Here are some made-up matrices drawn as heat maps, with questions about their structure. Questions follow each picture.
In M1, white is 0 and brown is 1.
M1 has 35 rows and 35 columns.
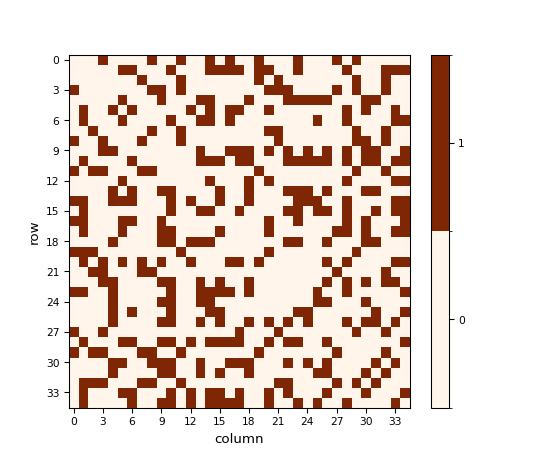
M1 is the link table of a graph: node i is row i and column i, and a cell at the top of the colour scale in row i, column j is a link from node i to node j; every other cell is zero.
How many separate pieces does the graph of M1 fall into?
1
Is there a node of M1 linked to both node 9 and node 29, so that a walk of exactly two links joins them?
yes
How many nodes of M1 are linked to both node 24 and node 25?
3
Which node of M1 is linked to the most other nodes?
node 10
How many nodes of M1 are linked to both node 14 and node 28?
8
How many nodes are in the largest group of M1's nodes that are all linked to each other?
7
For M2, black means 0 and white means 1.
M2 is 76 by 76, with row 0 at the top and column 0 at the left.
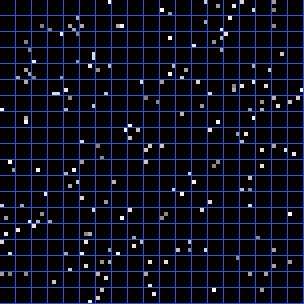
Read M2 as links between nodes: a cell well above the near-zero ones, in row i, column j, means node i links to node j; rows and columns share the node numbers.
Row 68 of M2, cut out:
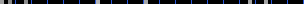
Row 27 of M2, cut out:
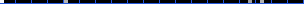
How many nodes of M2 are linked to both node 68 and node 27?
2
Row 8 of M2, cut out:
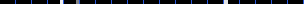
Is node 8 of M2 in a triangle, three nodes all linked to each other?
yes
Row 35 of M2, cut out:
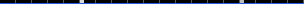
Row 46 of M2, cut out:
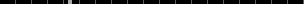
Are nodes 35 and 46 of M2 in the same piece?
yes
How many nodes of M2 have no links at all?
0
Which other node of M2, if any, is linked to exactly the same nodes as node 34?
node 31
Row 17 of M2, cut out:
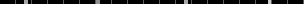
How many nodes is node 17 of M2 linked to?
4
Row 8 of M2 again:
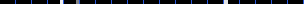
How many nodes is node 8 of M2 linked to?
3
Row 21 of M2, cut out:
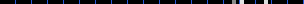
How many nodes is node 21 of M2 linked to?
3
